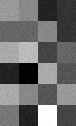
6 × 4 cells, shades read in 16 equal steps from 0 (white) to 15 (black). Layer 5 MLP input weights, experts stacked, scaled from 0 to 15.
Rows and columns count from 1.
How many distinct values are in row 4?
4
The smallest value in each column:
5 4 0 6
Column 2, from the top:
7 9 4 15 7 13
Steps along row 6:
up down up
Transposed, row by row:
6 9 5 13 5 8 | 7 9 4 15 7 13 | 13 7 11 5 10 0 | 12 12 9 10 6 11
